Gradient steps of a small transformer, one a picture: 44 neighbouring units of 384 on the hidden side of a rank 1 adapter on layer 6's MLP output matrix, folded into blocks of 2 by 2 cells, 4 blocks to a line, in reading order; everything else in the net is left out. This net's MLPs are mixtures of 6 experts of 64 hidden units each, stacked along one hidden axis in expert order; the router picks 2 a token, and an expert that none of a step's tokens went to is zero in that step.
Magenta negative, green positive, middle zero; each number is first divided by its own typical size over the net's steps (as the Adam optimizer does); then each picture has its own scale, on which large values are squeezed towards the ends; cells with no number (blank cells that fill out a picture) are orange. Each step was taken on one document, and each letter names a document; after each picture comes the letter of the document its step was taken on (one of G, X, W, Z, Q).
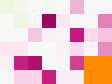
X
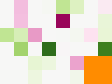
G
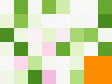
G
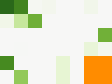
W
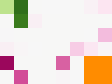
W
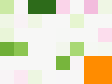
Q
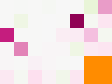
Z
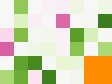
G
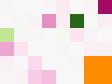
Z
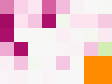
Q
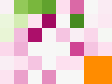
Q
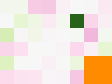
Z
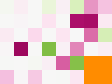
Z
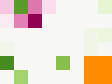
W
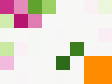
W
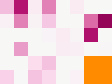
Q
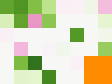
X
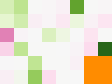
Q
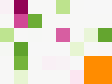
X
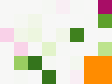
G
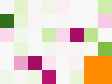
G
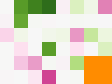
G
